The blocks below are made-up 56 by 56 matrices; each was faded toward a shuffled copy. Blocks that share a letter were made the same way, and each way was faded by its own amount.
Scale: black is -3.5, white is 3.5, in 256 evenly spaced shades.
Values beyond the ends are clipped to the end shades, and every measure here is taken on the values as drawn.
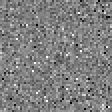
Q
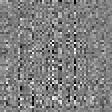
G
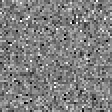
Q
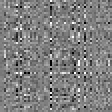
G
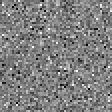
Q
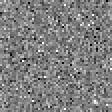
Q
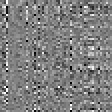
G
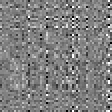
G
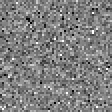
Q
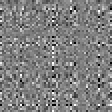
G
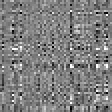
G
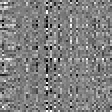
G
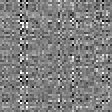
G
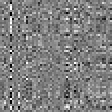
G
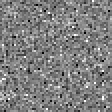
Q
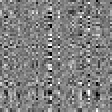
G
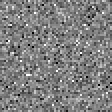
Q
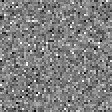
Q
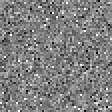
Q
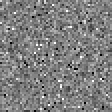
Q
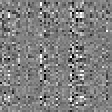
G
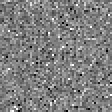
Q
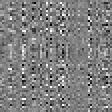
G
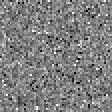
Q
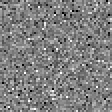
Q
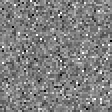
Q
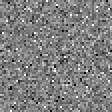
Q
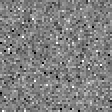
Q
